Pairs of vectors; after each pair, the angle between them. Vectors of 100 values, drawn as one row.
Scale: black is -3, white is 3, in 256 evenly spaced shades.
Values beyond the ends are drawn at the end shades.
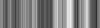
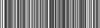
orthogonal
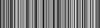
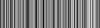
nearly parallel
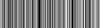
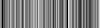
orthogonal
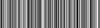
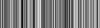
partly opposed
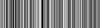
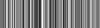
nearly opposite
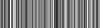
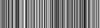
partly aligned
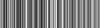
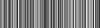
orthogonal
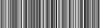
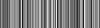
nearly opposite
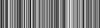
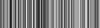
orthogonal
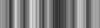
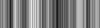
nearly parallel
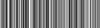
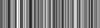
partly opposed
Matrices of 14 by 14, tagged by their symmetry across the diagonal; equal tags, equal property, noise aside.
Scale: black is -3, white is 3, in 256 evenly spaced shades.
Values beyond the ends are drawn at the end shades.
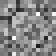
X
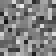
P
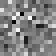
X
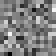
P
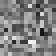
P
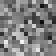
P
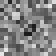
X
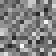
X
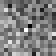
P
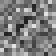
X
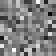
P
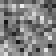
P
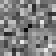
X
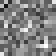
X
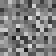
P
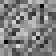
X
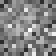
X
